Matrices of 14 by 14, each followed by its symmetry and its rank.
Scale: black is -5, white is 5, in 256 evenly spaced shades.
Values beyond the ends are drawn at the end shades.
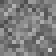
symmetric, full rank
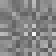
symmetric, rank three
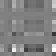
neither, rank one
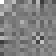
symmetric, rank three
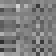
neither, rank two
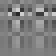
neither, rank one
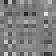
neither, rank two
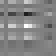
neither, rank one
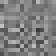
neither, rank three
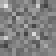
symmetric, rank three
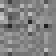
neither, rank three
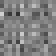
neither, rank two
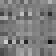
neither, rank two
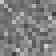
symmetric, full rank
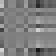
neither, rank one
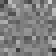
neither, rank three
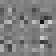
neither, rank three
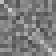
symmetric, full rank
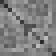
symmetric, full rank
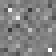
symmetric, rank three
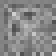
symmetric, rank three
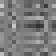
neither, rank two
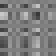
neither, rank one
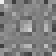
symmetric, rank three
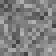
symmetric, full rank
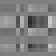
neither, rank one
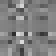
neither, rank two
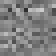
neither, rank three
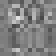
neither, rank three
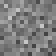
symmetric, full rank
